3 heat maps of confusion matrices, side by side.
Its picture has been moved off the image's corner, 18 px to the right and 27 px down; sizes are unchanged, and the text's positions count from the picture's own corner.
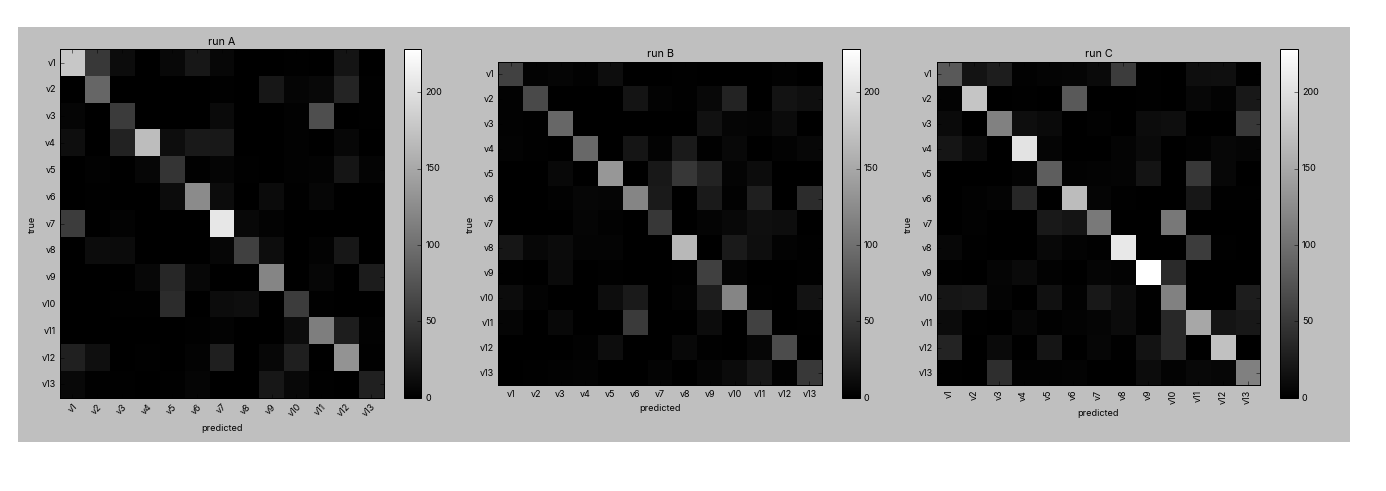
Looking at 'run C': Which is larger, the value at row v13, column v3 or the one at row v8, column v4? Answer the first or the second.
the first
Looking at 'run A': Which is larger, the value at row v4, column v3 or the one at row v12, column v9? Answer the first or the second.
the first
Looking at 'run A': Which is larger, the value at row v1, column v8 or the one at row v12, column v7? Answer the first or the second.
the second
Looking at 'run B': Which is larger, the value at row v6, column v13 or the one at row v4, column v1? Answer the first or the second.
the first
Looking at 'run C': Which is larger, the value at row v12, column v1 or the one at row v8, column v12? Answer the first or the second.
the first
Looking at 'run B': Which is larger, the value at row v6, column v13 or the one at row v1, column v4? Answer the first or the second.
the first
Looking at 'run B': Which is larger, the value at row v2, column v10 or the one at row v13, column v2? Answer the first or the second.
the first
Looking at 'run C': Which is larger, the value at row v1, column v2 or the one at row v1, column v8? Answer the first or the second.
the second
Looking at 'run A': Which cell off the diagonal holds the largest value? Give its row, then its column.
v3, v11
